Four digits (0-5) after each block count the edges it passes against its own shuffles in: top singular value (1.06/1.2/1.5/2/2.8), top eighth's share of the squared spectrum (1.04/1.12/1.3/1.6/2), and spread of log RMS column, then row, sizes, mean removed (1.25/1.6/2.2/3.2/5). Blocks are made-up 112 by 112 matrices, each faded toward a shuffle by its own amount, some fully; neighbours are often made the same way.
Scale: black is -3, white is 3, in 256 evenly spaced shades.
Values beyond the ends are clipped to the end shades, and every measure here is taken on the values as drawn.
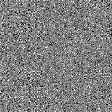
4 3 2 1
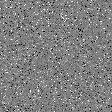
0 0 0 0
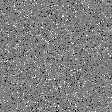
0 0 0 0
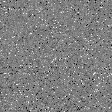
2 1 0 1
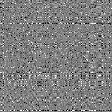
5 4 3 3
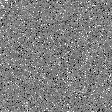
0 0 0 0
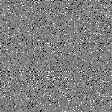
4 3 1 2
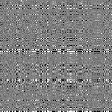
5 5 3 4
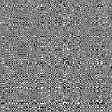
5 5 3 4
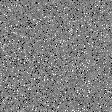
1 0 0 0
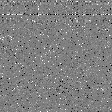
4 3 0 1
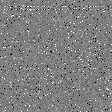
3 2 0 1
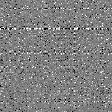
4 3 2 2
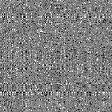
5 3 2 2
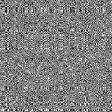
5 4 3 3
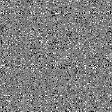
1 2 3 3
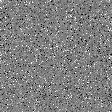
2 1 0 0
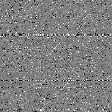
4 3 1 2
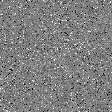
3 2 1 1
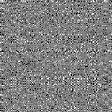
5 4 3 3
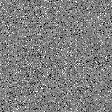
4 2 1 1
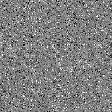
4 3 2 1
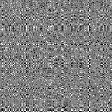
5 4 3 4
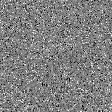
3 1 0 0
